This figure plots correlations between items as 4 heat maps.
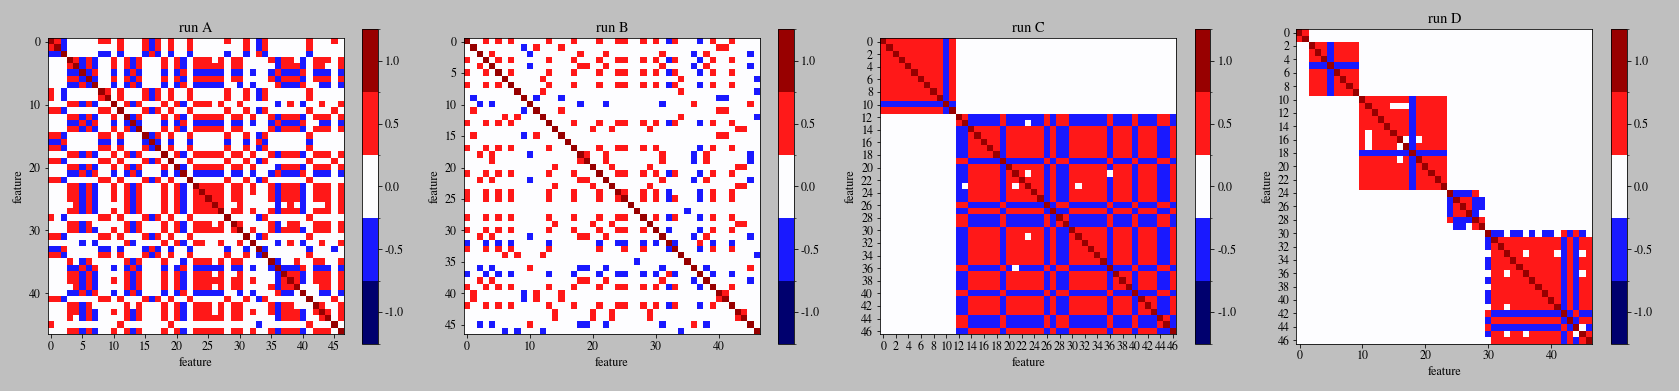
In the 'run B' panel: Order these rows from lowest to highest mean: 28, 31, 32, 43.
32, 31, 43, 28
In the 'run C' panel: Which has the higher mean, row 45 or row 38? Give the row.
38
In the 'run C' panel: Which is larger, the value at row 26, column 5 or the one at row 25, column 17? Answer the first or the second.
the second
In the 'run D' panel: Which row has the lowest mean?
18
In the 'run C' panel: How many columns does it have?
47
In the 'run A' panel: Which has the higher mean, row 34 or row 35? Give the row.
35
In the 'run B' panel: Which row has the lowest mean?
37
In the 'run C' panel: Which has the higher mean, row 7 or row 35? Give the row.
35
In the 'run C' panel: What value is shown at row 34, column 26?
-0.5
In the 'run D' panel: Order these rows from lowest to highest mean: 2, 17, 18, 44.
18, 44, 2, 17
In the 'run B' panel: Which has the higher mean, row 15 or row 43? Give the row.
43
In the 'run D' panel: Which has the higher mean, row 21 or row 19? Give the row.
21
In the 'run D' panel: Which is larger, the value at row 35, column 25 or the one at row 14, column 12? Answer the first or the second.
the second
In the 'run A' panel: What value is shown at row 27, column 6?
0.5
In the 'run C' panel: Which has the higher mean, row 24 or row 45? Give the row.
24
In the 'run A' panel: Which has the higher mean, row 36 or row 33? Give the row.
33
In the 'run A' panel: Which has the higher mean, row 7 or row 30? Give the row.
30
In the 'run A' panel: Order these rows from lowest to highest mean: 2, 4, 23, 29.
2, 4, 29, 23
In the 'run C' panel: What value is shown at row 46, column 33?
0.5
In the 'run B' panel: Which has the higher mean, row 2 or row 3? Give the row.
3
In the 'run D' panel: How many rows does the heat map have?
47
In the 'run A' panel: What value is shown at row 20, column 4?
0.5
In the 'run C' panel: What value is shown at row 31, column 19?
-0.5
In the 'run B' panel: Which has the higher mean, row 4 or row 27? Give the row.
4
